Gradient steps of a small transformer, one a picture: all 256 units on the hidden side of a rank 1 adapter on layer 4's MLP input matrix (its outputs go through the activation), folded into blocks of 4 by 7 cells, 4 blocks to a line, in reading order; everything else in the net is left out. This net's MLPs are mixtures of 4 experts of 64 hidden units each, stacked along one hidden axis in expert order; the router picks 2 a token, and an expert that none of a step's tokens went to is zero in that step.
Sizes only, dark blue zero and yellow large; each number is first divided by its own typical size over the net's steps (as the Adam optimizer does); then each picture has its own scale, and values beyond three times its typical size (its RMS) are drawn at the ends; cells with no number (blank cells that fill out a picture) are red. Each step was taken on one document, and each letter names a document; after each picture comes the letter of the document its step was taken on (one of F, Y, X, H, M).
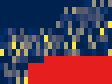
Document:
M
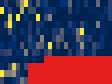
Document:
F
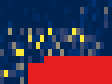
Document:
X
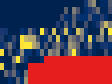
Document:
M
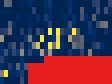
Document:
X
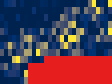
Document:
M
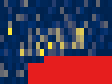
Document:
F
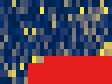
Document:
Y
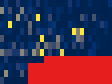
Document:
X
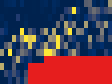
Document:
M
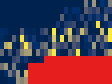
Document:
M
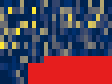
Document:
Y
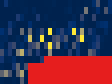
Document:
X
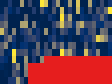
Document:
Y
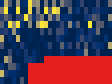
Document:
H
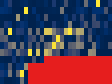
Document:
F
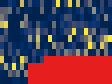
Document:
Y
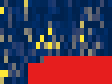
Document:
X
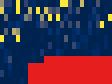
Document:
H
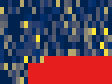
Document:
Y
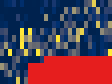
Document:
M
